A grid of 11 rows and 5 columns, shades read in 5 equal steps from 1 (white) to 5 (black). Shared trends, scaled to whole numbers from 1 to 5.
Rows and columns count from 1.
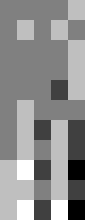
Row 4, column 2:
3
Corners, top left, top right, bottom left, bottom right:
3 2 2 5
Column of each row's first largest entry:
1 1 1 1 4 1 3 5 5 5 5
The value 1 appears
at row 9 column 2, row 11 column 2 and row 11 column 4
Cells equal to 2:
17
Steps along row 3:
same same same down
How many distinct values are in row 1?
2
